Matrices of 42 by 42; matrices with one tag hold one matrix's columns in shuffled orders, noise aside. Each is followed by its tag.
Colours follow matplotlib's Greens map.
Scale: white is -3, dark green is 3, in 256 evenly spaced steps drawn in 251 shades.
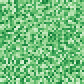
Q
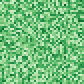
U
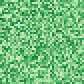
U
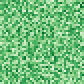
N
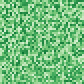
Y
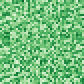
Q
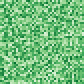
N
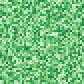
N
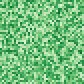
Y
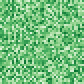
Q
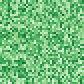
Q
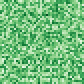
Q
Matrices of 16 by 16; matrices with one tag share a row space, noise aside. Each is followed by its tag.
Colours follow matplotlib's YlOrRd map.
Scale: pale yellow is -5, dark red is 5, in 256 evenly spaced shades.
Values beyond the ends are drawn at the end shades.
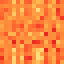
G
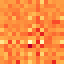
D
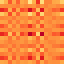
D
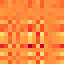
D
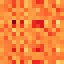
G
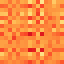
D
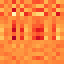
G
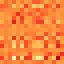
G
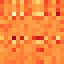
G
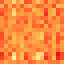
G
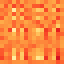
G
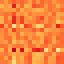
G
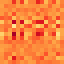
G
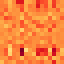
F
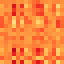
G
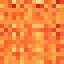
G
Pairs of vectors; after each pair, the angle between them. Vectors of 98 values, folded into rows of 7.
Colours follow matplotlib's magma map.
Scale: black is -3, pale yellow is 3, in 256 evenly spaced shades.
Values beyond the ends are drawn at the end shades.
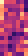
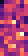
partly opposed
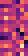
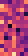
orthogonal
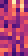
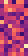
orthogonal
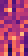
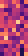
partly opposed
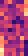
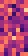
partly aligned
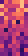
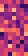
orthogonal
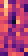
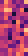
partly aligned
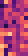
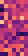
orthogonal
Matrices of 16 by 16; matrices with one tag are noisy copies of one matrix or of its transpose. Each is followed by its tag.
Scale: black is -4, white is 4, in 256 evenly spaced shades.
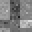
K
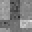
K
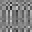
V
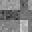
K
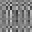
V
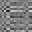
V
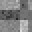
K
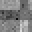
K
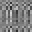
V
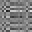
V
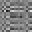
V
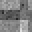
K
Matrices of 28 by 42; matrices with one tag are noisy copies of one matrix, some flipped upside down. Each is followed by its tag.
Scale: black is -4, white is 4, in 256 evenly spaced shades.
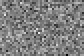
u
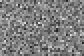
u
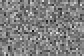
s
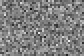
u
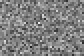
u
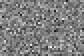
u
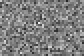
u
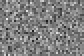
s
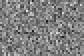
s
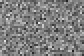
u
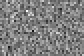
s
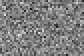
u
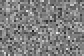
s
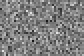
s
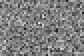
u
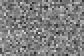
u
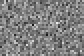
s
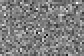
u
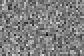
s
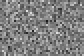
s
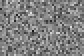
s
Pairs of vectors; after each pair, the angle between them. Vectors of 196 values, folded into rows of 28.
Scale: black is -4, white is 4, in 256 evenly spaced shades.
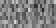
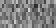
nearly parallel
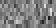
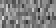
partly aligned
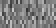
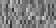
nearly opposite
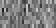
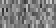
nearly parallel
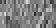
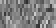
nearly opposite
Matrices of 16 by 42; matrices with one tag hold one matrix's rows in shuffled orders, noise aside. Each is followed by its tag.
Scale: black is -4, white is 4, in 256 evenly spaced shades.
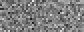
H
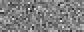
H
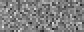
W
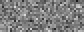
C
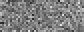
H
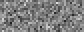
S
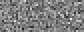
C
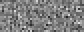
C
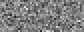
S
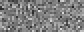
H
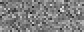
H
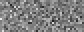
W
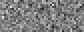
W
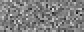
W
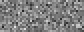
C
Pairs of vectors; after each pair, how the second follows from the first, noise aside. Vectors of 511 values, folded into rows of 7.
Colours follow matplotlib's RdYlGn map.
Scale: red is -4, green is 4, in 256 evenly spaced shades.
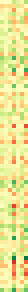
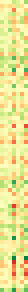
copied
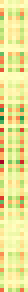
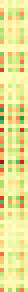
copied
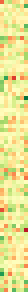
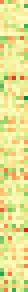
copied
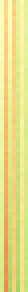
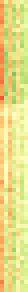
wrapped around
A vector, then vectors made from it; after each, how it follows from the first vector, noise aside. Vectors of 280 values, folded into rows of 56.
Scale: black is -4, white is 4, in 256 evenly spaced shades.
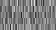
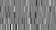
partly zeroed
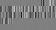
partly zeroed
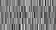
reversed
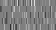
partly zeroed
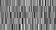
reversed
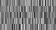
reversed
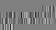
partly zeroed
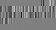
partly zeroed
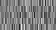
reversed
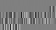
partly zeroed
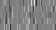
partly zeroed
